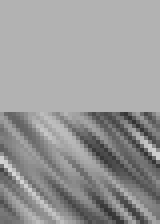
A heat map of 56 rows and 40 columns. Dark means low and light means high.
The table splits into 2 rows of 1 panel. Panel 1,1: high, flat. Panel 2,1: middling, slanting down to the right, strong in contrast.
